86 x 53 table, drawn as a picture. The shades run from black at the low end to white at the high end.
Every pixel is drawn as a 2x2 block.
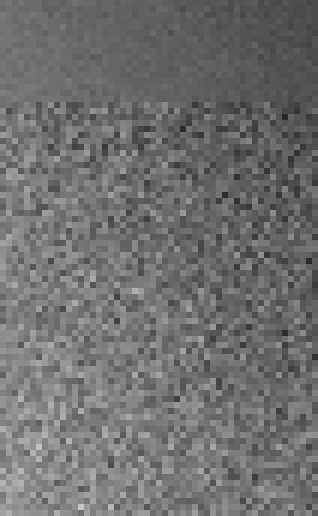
Ninth with the highest average: bottom left. Seam: horizontal, 20% of the way down, the top part calmer. Slope: up to the bottom left. Stripes: none. Ninth with the lowest average: top right. Odd rows or columns: none.
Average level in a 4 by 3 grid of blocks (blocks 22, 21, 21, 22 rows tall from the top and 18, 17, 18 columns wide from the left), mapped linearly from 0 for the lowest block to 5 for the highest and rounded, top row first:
210 | 321 | 432 | 543
